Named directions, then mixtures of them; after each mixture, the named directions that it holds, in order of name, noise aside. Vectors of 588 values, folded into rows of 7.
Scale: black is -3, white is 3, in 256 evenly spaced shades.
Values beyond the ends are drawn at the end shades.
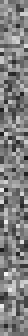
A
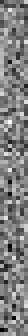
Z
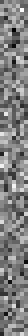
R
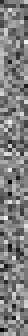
Z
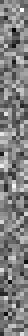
R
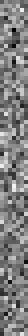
R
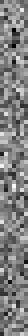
R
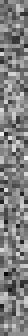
A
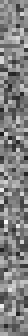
A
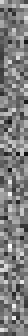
Z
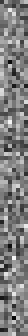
A, Z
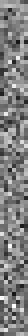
R, Z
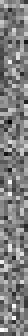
Z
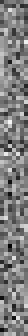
Z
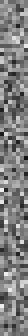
A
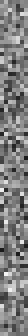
A
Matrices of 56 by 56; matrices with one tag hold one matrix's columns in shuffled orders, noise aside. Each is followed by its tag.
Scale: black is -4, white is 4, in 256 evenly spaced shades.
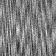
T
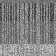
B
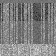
B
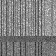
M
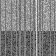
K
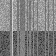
K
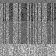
B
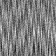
T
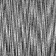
T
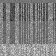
B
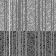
K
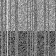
K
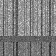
M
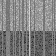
K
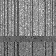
M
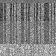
B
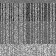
B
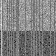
K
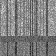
M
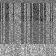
B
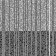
K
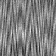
T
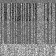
B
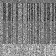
B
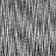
T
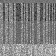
B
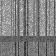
M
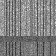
M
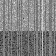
K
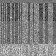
B
